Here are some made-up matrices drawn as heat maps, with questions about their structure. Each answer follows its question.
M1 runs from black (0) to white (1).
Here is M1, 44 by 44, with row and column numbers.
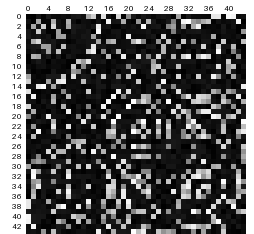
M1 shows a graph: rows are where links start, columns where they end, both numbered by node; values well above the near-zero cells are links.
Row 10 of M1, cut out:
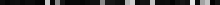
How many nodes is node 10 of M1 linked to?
9
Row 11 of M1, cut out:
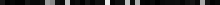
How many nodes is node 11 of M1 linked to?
7
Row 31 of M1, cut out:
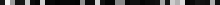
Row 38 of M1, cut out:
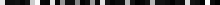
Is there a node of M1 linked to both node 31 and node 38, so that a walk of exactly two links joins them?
no
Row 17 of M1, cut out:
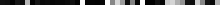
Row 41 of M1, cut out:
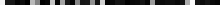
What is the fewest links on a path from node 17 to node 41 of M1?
3
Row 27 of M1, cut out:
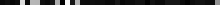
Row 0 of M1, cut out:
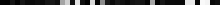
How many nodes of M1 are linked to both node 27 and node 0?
2
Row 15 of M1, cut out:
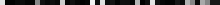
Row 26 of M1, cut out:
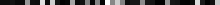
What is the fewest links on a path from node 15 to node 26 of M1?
3
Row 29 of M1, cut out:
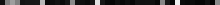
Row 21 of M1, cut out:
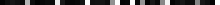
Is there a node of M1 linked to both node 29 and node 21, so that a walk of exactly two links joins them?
yes
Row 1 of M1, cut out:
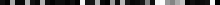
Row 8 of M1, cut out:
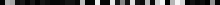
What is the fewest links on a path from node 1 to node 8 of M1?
1
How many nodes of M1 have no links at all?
0
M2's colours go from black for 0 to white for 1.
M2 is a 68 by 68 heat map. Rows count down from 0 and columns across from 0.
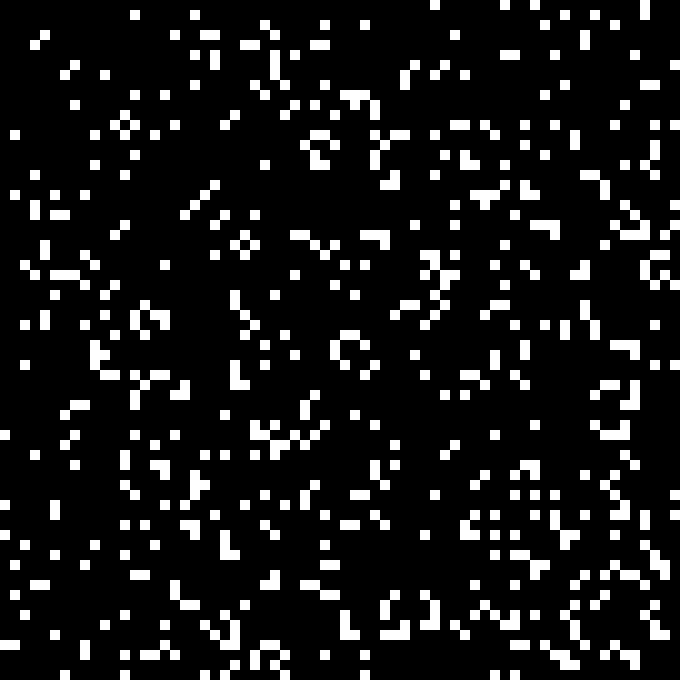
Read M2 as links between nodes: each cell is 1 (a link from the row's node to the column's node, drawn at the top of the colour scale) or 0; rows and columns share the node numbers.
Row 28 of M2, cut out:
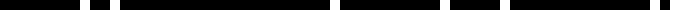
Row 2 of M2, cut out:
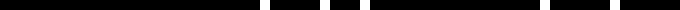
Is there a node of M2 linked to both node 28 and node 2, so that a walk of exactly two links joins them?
no
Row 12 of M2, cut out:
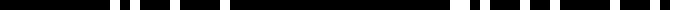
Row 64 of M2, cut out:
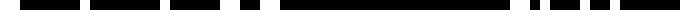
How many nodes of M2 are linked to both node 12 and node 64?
3
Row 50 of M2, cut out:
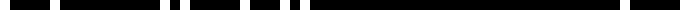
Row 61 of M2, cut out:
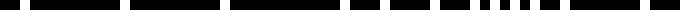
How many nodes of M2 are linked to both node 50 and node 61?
0
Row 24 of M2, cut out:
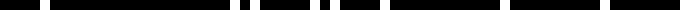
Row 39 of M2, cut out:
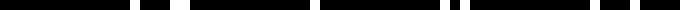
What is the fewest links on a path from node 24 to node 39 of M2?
2
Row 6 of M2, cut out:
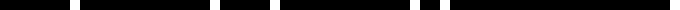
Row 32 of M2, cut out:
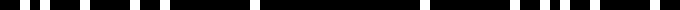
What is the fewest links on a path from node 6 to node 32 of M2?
3
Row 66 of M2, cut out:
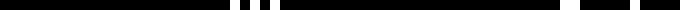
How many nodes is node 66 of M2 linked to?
6
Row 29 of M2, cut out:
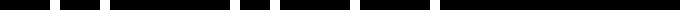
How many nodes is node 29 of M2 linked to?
6
